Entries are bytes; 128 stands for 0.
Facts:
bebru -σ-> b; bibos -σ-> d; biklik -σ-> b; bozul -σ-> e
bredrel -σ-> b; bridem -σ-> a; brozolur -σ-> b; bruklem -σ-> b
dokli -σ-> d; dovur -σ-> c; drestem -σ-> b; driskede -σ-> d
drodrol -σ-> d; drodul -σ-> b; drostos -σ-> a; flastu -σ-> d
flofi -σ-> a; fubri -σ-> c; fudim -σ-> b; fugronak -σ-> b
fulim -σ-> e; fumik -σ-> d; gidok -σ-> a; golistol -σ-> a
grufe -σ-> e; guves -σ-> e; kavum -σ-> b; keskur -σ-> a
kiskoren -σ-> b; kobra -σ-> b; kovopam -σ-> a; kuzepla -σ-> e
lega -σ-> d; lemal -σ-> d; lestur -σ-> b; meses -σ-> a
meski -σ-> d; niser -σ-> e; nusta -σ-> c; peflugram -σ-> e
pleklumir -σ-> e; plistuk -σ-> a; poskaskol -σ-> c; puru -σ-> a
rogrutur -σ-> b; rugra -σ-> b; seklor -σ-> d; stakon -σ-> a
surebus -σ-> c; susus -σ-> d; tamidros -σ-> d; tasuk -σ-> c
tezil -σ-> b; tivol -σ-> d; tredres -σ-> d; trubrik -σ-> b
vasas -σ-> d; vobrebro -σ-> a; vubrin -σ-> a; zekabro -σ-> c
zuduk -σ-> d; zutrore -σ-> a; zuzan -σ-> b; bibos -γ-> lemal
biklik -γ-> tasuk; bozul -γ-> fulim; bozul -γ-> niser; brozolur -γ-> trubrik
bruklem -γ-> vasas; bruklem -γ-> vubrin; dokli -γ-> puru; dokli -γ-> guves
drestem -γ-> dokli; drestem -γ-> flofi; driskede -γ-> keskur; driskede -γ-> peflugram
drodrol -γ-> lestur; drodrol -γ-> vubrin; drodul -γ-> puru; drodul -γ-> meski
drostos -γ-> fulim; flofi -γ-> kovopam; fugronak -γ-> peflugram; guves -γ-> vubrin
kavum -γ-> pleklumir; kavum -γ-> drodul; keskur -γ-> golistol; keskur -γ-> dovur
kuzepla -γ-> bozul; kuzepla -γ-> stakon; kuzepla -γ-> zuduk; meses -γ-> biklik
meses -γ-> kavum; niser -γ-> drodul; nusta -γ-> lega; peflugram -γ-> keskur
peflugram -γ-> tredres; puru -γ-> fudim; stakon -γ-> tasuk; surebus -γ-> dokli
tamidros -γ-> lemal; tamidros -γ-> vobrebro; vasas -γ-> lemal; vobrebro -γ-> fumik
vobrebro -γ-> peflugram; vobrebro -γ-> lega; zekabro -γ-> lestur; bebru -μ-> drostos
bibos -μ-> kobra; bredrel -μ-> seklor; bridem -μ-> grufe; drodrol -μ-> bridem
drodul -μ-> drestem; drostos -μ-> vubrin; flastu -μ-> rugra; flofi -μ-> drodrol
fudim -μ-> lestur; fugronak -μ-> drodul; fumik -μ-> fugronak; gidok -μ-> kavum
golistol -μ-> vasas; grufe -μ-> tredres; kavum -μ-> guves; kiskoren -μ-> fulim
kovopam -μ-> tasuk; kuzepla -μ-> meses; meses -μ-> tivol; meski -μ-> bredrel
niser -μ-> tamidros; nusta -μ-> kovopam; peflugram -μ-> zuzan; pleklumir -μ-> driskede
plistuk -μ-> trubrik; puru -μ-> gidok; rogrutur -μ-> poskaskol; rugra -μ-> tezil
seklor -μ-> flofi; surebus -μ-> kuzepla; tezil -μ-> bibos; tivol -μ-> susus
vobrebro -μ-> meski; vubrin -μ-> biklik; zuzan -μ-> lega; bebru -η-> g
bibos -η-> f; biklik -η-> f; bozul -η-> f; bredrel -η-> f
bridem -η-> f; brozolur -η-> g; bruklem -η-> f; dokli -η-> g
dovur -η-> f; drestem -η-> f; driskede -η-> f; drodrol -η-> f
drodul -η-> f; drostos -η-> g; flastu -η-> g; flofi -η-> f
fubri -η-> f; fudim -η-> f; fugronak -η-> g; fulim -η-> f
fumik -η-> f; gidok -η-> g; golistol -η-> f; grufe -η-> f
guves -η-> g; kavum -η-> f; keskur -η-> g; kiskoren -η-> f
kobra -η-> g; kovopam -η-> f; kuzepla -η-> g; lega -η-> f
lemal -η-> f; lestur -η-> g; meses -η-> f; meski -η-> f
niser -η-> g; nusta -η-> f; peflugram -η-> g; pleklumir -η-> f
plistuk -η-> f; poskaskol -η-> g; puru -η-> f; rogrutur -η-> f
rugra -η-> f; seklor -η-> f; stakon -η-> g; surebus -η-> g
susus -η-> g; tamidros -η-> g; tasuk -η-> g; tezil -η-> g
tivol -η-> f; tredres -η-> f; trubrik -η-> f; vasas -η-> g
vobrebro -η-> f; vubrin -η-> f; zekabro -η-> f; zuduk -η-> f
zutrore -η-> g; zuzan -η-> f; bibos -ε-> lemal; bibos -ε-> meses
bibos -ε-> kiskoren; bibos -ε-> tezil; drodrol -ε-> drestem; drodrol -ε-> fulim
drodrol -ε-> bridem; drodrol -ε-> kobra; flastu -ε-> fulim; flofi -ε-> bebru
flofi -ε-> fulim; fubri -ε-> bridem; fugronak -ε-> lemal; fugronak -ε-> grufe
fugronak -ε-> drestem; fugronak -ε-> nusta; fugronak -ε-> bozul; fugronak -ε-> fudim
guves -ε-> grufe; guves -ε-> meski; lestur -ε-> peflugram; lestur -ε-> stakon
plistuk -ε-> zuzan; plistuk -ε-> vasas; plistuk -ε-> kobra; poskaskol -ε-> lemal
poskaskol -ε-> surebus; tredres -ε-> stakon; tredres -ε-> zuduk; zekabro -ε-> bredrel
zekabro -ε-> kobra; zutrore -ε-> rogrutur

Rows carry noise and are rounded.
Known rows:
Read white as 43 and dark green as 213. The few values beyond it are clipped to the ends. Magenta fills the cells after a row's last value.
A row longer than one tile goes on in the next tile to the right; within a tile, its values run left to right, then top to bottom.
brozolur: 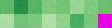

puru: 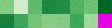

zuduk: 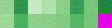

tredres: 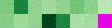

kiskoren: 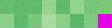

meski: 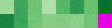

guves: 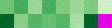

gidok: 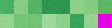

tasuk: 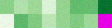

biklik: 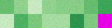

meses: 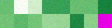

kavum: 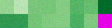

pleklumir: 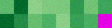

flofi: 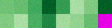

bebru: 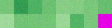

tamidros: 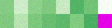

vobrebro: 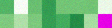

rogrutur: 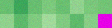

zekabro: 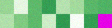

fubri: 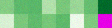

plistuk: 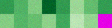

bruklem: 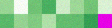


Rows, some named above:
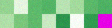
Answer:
zekabro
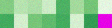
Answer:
bibos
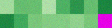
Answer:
meski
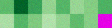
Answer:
trubrik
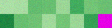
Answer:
dokli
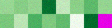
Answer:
drodrol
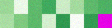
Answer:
zekabro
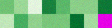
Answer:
stakon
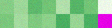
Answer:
vasas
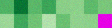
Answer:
kobra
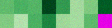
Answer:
flofi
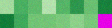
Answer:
meski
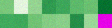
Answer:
drostos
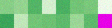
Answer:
lemal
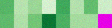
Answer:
fugronak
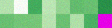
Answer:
surebus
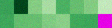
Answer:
grufe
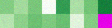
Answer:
poskaskol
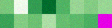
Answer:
vubrin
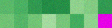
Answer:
kovopam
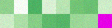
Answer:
nusta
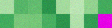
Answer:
lestur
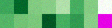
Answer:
peflugram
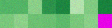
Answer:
zutrore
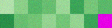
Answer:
dokli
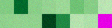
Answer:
tredres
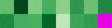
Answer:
fulim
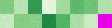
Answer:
dovur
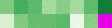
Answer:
fubri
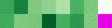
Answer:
peflugram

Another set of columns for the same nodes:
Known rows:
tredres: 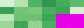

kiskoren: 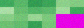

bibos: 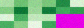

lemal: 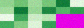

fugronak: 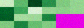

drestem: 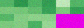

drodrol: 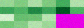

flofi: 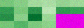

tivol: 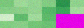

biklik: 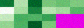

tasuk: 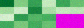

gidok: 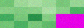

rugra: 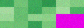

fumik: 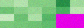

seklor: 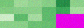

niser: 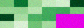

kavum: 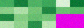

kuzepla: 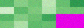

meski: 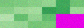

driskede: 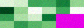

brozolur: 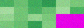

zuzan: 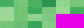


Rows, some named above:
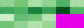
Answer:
drodrol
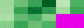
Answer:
lestur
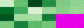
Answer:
fugronak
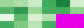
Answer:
tamidros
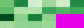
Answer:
puru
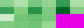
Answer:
flastu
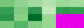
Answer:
flofi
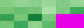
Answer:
zutrore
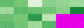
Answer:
vubrin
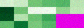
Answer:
vobrebro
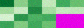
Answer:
tasuk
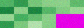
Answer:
zekabro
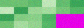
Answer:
grufe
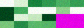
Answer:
peflugram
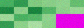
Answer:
zekabro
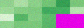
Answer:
zuduk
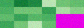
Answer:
poskaskol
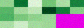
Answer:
dokli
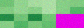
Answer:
drostos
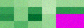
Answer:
flofi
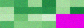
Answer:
bruklem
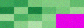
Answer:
zekabro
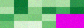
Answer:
guves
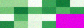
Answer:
vasas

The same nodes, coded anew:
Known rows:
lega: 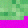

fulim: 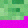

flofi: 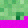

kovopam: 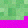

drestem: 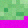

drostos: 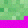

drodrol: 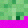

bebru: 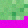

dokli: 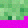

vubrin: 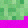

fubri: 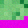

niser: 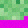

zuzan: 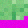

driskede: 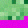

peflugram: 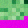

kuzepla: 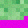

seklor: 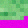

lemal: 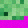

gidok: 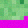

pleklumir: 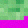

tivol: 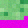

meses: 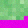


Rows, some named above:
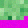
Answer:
dokli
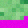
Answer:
zuduk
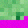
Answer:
flofi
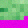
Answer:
bruklem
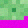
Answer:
puru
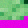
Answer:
tredres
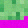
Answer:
zekabro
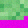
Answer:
surebus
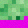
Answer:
tamidros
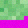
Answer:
drostos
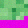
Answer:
tasuk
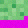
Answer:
fugronak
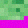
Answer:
fulim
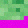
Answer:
fulim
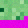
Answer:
vobrebro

